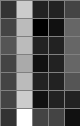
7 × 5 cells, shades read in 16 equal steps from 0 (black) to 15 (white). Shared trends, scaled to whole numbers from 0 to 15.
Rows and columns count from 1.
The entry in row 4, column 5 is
6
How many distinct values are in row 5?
4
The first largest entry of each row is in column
2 2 2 2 2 2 2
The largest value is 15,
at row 7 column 2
